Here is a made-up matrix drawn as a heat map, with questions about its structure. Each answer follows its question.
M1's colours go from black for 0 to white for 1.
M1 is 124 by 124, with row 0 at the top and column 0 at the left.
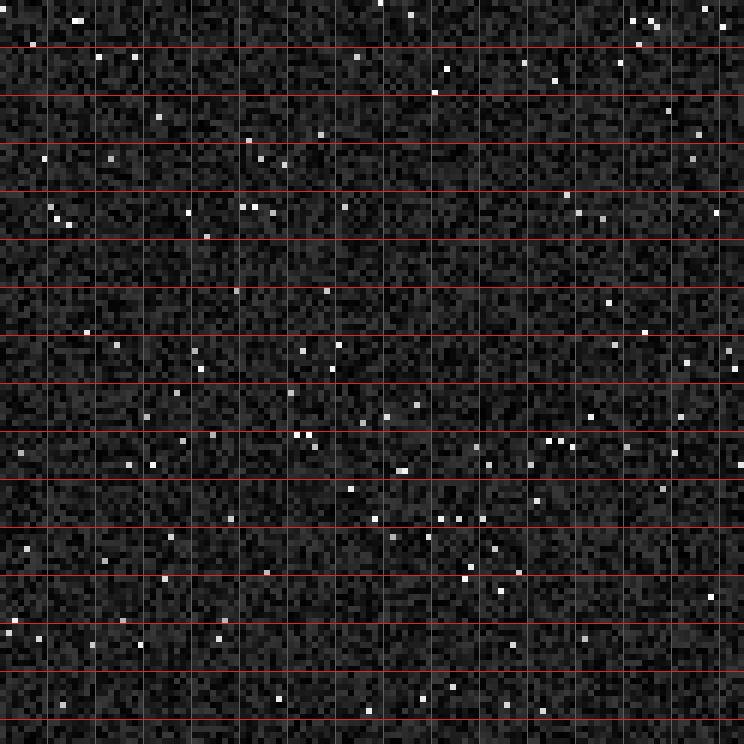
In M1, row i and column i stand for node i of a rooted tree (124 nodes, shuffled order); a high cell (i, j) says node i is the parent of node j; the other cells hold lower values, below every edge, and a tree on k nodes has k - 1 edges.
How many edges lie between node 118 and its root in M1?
1
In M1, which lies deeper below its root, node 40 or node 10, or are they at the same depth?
node 10
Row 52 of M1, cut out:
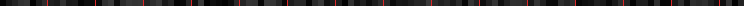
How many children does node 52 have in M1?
0
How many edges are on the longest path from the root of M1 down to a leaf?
51
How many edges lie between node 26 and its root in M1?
26
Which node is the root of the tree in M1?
99
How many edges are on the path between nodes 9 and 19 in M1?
5
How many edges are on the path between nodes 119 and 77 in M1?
3
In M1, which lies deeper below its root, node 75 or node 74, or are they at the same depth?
node 74
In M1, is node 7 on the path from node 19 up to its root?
no
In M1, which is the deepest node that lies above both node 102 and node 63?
57
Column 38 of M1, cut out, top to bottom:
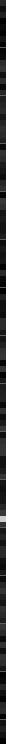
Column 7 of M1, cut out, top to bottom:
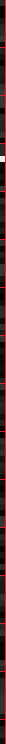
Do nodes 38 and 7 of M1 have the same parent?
no
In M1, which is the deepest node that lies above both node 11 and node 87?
10
